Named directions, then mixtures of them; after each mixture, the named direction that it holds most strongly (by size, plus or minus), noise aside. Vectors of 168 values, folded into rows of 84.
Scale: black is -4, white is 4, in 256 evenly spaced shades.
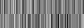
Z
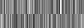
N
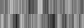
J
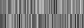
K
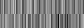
Z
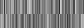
N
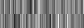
Z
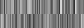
N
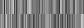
N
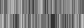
J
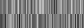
K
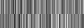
Z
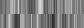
J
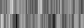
J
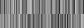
Z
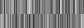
N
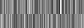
N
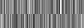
N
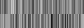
Z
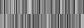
Z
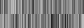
Z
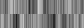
J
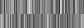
N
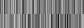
Z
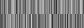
K
